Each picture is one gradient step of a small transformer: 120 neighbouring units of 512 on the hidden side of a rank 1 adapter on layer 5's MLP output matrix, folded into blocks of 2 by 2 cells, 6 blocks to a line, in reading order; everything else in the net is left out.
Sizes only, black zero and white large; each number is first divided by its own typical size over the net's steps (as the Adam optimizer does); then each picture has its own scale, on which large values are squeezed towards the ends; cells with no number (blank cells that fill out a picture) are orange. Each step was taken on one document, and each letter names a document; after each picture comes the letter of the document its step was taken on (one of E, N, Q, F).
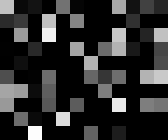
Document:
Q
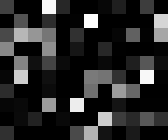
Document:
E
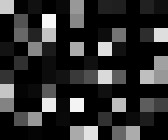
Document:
Q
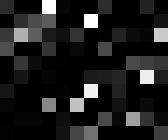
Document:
E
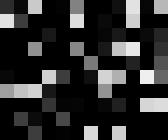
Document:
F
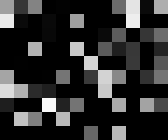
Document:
F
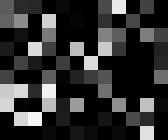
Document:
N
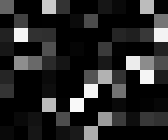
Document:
E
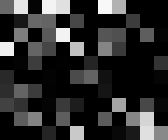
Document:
N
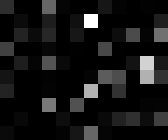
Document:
E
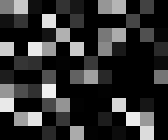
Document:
N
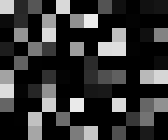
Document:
Q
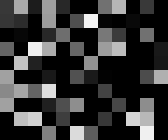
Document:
N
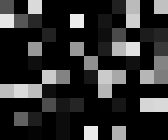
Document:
F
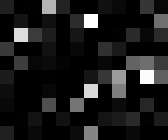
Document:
E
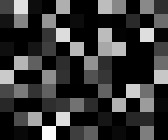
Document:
N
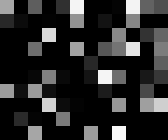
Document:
F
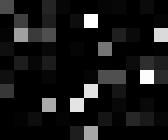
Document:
E
